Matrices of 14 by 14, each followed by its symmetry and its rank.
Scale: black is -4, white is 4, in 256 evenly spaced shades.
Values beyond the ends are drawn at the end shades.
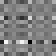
neither, rank one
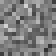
symmetric, full rank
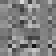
neither, rank two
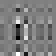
neither, rank one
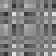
symmetric, rank one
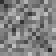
symmetric, full rank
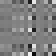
neither, rank one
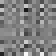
neither, rank two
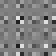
symmetric, rank one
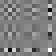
symmetric, rank one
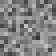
symmetric, full rank
